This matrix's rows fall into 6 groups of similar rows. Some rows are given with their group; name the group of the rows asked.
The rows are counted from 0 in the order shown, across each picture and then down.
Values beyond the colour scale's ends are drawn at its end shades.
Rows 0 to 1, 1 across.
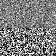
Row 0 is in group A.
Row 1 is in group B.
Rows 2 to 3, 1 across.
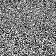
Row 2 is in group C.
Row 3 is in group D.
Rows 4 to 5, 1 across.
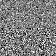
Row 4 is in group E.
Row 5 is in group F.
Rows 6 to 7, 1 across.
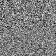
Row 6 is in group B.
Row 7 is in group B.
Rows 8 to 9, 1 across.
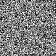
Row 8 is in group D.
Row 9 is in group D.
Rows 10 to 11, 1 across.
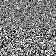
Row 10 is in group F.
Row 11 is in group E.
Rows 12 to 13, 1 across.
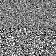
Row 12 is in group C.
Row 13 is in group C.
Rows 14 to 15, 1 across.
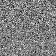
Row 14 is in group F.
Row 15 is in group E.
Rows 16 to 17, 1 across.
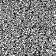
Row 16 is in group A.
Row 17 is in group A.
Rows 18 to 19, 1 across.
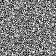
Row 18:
F
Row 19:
F
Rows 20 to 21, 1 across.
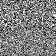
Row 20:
A
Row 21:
C
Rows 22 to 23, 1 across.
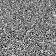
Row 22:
A
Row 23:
E
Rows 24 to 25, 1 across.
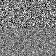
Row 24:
F
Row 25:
F
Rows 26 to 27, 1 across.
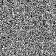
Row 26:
B
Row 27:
E
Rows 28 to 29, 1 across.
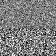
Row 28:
F
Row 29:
C
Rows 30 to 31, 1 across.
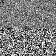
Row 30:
D
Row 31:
B
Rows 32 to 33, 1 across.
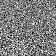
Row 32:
F
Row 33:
E
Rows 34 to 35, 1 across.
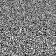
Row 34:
B
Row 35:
C
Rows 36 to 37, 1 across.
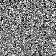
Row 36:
C
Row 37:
A
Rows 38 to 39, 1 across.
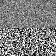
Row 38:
D
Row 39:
A
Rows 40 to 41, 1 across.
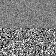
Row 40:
D
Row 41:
E
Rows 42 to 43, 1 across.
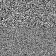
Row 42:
E
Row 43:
D
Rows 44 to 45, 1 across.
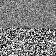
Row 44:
D
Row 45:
E
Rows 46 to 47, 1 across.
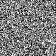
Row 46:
D
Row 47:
B
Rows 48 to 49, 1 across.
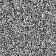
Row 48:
B
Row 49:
B
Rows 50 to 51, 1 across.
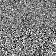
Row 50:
C
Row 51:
A
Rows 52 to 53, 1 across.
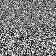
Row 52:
F
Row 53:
F
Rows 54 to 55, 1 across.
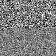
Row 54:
B
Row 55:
B
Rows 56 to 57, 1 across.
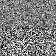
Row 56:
B
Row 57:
E
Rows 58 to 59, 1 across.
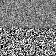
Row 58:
D
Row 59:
E
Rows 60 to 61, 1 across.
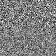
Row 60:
F
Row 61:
B
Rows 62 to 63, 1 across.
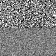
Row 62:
A
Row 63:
C
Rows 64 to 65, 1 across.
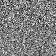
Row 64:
F
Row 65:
A
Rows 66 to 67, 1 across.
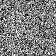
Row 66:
E
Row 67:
D
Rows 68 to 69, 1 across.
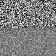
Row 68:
D
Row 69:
C
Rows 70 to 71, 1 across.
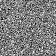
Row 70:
E
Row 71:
F
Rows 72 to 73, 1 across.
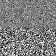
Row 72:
F
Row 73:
E
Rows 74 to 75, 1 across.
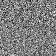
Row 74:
F
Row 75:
A
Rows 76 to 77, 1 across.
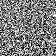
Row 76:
A
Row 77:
B
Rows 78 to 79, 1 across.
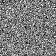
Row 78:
C
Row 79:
D
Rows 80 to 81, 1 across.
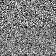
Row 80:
D
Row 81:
D
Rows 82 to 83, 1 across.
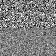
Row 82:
E
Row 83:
C
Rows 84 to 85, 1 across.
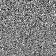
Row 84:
E
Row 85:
A
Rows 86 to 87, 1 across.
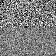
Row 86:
D
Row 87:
D
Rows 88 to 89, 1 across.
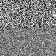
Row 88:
A
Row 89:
B
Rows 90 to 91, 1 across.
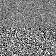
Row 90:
E
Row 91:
D
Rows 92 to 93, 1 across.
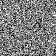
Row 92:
A
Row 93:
B
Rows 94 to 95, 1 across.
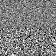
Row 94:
C
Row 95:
A
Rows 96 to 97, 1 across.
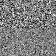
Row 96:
B
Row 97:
E
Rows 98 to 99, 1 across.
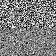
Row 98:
F
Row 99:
C
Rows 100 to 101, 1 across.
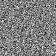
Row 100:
F
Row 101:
A
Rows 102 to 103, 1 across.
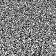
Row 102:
F
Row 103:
A
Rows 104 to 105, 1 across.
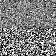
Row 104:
C
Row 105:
E
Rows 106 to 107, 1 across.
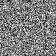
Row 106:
B
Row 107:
C
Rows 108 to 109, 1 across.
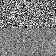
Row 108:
D
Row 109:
A
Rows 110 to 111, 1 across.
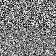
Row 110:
F
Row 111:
C
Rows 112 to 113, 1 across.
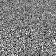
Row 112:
B
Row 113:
A
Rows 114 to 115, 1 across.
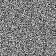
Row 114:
F
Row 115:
C
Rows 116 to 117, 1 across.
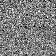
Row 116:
C
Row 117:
D
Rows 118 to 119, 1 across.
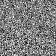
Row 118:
F
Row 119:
D
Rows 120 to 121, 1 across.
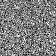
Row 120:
F
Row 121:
F
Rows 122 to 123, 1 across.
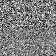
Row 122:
B
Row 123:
E
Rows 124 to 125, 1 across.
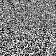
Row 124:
B
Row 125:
B
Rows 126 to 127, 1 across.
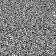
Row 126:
A
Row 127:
C
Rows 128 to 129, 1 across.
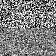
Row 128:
E
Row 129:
D
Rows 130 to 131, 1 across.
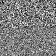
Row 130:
D
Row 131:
F
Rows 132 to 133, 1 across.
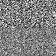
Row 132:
A
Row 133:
A
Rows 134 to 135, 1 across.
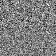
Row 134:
B
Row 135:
B
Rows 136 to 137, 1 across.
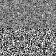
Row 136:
B
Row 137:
B
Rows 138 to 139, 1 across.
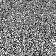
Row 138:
E
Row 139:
A
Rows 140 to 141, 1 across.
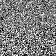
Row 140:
E
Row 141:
D
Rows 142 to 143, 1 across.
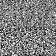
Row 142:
A
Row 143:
C
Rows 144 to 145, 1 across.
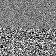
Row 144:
F
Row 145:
E
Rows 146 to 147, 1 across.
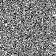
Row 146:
A
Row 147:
A
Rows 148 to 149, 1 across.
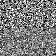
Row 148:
C
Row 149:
B
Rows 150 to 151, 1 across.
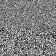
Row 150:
F
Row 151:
D
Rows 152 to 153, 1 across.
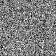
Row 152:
B
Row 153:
E
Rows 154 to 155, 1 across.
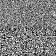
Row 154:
A
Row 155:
C
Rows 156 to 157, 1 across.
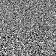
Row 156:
A
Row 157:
E
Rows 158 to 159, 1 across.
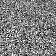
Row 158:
D
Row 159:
D
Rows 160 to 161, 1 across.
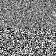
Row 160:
A
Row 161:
B
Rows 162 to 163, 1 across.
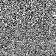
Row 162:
A
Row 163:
E
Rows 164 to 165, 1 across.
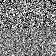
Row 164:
C
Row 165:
A
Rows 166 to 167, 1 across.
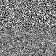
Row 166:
F
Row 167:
B
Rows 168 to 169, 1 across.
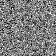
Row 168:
B
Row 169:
B
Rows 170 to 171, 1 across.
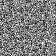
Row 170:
B
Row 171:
B
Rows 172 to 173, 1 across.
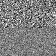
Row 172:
A
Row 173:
F
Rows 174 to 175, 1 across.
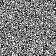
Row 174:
D
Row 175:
C
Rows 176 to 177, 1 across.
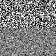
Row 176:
E
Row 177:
C
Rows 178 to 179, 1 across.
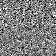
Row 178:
A
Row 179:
B
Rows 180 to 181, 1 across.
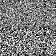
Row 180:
C
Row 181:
C
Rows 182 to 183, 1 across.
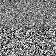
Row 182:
C
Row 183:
E
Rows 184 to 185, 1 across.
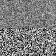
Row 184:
B
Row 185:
B
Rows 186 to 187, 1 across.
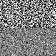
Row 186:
A
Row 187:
C
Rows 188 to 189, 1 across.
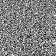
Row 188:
A
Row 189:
A
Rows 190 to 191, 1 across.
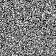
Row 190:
B
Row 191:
C
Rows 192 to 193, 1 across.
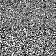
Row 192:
C
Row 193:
C
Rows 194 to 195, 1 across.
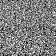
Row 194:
A
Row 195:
C
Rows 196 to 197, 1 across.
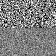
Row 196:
A
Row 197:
D
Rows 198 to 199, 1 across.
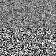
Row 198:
B
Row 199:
B
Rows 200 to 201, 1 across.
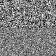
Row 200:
B
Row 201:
F
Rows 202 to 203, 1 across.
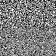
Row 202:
C
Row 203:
E
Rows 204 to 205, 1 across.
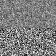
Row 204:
B
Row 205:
D
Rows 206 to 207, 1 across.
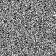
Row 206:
A
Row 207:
D
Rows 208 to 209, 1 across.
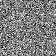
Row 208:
E
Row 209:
E
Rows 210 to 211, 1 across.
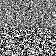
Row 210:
A
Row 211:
F
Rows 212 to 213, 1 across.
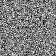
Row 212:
B
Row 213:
F
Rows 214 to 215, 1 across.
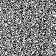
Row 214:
A
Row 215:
A
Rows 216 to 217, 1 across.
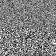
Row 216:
B
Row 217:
A
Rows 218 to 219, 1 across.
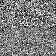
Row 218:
D
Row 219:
D
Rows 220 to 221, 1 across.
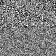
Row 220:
D
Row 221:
B
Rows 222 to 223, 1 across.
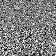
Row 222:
F
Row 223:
A
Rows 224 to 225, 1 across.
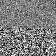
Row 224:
D
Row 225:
B
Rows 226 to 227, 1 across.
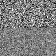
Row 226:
C
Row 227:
B
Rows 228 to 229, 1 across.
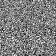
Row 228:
F
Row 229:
C
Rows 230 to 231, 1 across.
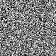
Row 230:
E
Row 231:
C
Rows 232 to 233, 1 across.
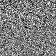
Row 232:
C
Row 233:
F
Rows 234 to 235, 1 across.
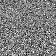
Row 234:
C
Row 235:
F
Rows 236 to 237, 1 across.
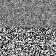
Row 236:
B
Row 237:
E
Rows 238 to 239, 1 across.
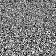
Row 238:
C
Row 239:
F
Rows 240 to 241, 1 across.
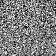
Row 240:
D
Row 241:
A
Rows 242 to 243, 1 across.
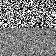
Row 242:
A
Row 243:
C
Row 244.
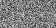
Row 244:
E
